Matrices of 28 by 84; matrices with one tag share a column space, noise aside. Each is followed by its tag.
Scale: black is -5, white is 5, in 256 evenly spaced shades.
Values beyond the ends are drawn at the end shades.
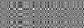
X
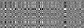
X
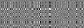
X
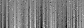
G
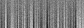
G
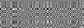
X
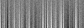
G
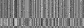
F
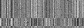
F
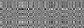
X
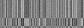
F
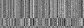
F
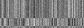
F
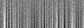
G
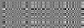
X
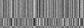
F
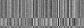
F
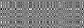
X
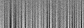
G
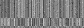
F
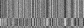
F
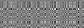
X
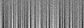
G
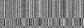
F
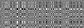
X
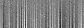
G
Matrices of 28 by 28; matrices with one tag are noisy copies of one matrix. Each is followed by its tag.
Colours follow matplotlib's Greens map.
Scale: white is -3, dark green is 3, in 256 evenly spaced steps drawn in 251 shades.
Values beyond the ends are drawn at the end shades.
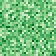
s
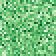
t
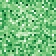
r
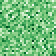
s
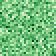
s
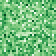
r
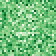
r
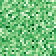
s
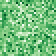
r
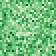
r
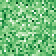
r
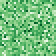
t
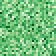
s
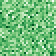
s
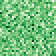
s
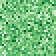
t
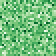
t
